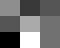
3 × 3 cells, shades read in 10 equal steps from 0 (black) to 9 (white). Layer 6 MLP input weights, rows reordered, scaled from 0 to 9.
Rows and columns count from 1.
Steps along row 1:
down up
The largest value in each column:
5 9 4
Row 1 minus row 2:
2 -4 -1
